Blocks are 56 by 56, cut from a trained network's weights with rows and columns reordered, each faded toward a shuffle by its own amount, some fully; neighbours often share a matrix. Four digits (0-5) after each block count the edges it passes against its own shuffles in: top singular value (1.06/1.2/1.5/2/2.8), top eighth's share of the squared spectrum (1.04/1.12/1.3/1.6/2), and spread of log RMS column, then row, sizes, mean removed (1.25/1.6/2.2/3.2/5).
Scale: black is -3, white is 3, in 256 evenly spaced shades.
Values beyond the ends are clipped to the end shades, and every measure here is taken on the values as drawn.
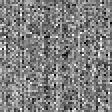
3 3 1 1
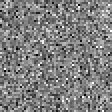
0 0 0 0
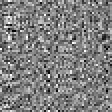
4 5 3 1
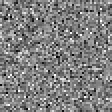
0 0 0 0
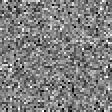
1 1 0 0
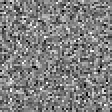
0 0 0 0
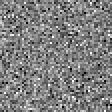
0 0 0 0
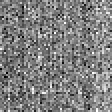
3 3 1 1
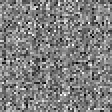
2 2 0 2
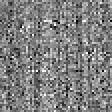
3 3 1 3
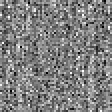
2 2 0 0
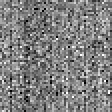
3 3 1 2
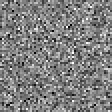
1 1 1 0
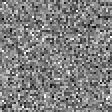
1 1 0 0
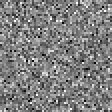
0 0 0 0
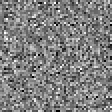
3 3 1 1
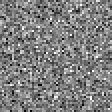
0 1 0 0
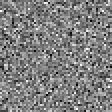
1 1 0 0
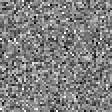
1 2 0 0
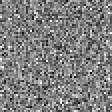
2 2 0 0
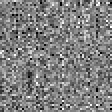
3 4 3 2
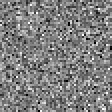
2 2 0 0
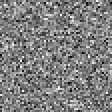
2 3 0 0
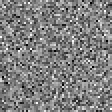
1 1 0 0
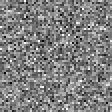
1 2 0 0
